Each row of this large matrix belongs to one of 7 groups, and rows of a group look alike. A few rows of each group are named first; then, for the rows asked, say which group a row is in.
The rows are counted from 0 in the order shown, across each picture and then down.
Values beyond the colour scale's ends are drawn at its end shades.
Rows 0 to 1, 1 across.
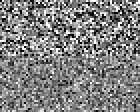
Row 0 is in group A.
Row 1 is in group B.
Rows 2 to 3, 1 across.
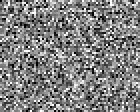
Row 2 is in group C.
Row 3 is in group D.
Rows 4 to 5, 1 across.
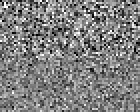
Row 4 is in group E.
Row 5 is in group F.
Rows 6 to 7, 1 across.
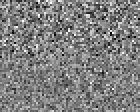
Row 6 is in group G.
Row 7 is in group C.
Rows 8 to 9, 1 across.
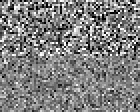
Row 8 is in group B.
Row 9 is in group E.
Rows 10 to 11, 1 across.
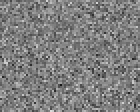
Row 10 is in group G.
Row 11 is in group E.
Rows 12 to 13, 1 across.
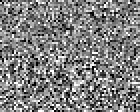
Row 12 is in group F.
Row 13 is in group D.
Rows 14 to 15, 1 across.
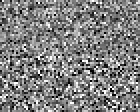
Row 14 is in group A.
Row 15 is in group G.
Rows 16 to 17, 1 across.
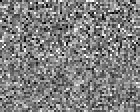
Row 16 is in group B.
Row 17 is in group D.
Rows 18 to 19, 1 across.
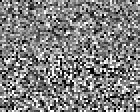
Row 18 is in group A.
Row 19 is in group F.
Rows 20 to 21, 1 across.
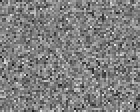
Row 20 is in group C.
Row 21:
E
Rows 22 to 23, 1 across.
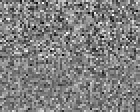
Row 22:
D
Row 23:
B
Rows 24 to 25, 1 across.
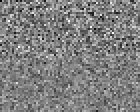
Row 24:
C
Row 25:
G
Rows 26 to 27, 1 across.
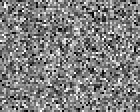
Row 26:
E
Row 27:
A
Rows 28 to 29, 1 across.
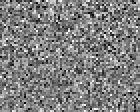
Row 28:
G
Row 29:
B
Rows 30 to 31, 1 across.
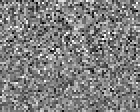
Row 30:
D
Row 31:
G
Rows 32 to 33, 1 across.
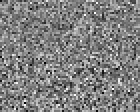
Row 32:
B
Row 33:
A
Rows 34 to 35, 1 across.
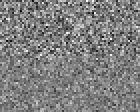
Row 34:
D
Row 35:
G
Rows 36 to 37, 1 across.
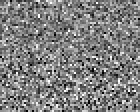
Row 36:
G
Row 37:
A
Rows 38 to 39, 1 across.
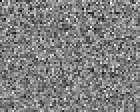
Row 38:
C
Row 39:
F
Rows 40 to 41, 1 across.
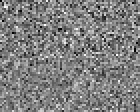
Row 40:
E
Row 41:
B
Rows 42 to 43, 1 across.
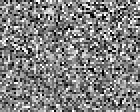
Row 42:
G
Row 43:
C
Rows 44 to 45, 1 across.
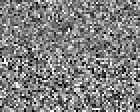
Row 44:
G
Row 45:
E
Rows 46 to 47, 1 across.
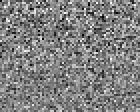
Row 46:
C
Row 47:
C
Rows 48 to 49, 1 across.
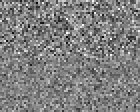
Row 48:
D
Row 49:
A
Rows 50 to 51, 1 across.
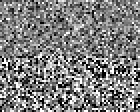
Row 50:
D
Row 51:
E
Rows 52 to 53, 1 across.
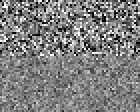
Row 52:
E
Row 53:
G
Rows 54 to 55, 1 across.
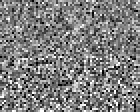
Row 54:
D
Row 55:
B
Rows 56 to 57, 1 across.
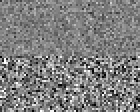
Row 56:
C
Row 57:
E
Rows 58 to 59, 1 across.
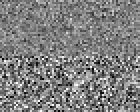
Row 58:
F
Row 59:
D
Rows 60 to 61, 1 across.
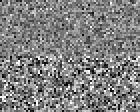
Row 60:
C
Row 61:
G
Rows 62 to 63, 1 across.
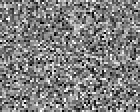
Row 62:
D
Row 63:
A
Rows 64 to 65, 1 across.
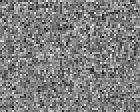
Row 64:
B
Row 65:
F
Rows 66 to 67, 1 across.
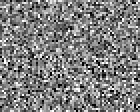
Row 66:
G
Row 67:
E
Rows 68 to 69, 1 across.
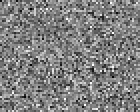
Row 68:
C
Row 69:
F
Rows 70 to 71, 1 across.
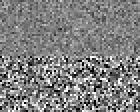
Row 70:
E
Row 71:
A
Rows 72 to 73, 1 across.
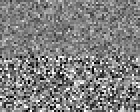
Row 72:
G
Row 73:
D
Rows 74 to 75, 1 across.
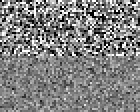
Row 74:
C
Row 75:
F
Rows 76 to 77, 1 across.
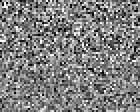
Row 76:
E
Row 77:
C
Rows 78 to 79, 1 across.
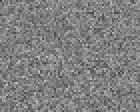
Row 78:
C
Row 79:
G
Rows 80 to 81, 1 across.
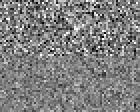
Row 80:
D
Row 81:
E
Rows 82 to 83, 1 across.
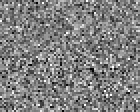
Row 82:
D
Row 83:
F
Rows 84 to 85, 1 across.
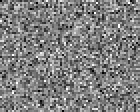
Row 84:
B
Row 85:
F
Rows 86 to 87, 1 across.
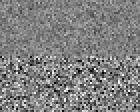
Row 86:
A
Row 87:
A
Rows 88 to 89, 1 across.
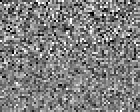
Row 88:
F
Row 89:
E
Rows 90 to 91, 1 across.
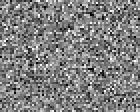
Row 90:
G
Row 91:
C
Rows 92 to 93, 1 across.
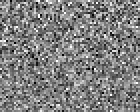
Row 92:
G
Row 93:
D
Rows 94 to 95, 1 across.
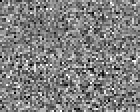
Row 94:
C
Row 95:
C
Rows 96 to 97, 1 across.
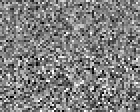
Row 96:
D
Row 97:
D
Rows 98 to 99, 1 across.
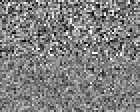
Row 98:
F
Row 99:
C
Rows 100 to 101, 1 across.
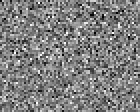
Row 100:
A
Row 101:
G
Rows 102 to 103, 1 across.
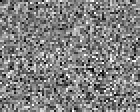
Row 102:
B
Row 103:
C
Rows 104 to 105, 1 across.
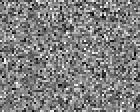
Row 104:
F
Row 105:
E
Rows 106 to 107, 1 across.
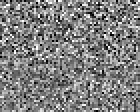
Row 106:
G
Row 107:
B
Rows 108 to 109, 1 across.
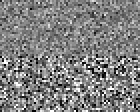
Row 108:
A
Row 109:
E
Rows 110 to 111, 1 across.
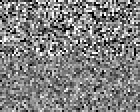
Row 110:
F
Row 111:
A
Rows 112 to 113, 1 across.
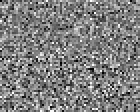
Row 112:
B
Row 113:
F
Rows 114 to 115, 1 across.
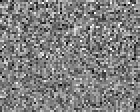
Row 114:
B
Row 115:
E
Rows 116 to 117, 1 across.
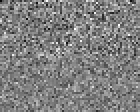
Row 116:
B
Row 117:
G
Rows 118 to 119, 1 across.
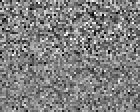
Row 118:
A
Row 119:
A
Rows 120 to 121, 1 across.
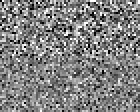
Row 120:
A
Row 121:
A
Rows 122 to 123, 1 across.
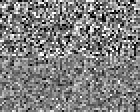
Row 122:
B
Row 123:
B
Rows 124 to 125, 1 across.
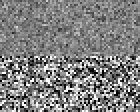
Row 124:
E
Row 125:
A
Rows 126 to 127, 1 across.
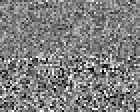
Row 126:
B
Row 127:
F
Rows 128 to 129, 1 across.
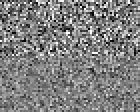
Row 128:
F
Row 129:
F
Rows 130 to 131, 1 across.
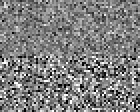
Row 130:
E
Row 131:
E
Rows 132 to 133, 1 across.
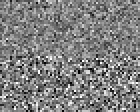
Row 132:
G
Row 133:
G
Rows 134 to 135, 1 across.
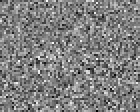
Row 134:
B
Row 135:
G
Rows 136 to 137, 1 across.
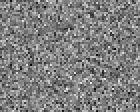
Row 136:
G
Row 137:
A
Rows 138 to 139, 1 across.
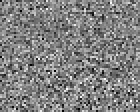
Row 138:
C
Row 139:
A
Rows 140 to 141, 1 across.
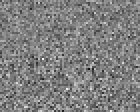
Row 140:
A
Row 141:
D
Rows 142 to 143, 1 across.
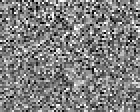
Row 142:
D
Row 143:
D
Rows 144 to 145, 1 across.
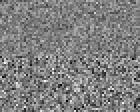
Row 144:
B
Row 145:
E
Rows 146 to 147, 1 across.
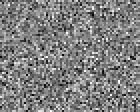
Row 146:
F
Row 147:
B
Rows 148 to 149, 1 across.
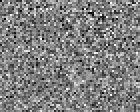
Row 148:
C
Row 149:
D
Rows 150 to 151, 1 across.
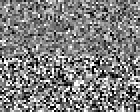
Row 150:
G
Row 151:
D
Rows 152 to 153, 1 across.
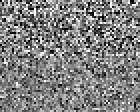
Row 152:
C
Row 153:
E
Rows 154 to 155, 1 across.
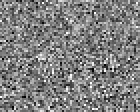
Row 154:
D
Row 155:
F
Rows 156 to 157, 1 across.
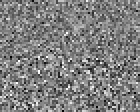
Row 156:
D
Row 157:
G
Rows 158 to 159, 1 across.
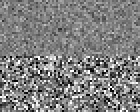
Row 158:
E
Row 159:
G
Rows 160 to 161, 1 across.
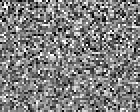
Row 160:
E
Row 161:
G
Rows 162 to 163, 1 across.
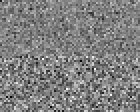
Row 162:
C
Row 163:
D
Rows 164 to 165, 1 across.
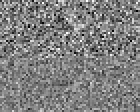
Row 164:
D
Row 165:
B
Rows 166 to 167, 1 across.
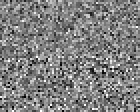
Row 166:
G
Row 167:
F
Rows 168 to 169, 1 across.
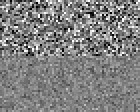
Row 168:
G
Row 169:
F
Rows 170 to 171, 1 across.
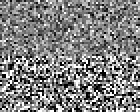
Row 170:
G
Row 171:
C
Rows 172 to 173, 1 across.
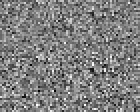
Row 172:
F
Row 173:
F
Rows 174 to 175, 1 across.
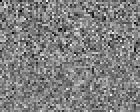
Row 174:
E
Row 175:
D
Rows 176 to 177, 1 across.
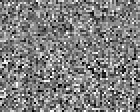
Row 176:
F
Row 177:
E
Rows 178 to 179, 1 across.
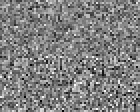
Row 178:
G
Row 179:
B
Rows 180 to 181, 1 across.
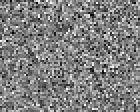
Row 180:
G
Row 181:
F
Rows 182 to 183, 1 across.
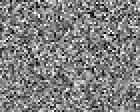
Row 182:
G
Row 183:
D
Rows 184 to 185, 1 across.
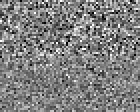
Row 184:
B
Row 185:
C
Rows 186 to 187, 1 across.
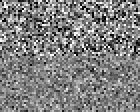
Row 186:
E
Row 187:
A
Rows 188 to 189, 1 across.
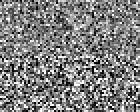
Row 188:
D
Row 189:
D
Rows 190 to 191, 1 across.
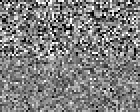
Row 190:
F
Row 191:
G
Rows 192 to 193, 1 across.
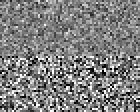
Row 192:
G
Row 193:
F
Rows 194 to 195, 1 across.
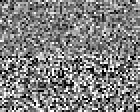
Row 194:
B
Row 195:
F
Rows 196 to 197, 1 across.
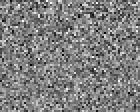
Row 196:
G
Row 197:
A
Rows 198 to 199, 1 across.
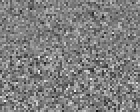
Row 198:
A
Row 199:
G
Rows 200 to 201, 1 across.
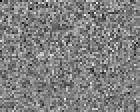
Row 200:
B
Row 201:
F
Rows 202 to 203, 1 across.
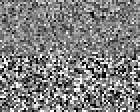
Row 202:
F
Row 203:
E
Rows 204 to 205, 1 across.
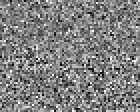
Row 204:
G
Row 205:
C
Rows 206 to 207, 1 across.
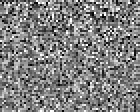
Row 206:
F
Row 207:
B
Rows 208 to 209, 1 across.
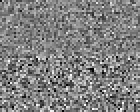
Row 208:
C
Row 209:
F
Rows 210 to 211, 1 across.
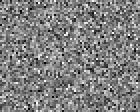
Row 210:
A
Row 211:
G
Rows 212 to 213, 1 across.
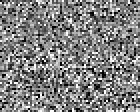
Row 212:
F
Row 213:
C
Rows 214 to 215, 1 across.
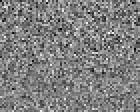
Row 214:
E
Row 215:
F
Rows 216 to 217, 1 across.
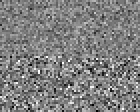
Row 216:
A
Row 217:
G
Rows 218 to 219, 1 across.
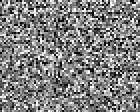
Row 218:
C
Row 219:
G
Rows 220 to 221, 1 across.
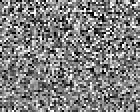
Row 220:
C
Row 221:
F
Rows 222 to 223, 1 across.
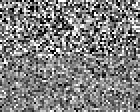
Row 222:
D
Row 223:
E
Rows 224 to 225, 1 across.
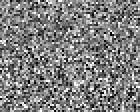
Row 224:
G
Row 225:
D
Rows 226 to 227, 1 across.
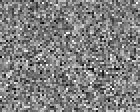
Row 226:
D
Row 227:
C
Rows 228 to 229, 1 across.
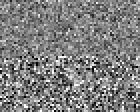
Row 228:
G
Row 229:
D
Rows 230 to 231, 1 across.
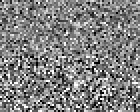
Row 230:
A
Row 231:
D
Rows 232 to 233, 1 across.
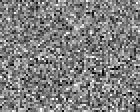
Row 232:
D
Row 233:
B
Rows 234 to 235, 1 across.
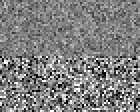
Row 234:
E
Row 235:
E
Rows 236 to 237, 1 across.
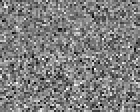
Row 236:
E
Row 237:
D
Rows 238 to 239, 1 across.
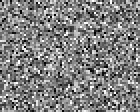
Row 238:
A
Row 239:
G
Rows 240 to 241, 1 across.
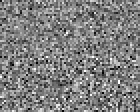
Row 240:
A
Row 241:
B
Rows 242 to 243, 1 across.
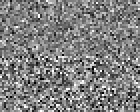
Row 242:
G
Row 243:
D
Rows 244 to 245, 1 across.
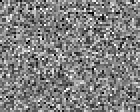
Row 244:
C
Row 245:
D
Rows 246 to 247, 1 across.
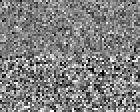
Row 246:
E
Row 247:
C
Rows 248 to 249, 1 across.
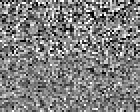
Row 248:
F
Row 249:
F
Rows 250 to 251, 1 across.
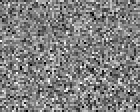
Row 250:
F
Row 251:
A
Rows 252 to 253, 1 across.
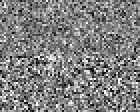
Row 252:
E
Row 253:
G
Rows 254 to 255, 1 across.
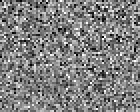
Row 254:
E
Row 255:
C
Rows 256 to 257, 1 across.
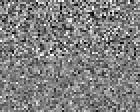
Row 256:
F
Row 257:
G
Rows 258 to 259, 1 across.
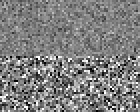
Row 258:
E
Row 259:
G
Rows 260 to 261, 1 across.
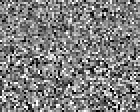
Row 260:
F
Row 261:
G
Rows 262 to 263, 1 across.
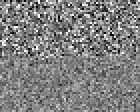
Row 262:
G
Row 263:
B
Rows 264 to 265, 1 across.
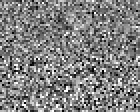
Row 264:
D
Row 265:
A
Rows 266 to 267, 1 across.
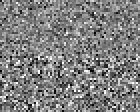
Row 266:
A
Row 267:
G
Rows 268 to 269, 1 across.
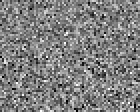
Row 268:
A
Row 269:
E
